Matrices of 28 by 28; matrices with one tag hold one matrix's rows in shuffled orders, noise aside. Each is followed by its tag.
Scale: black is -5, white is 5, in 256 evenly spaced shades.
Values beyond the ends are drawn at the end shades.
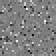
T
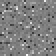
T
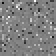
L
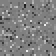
T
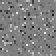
T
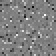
T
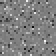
T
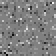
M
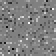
M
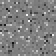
M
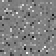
T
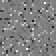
T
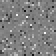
T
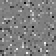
T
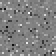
M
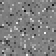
T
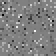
L
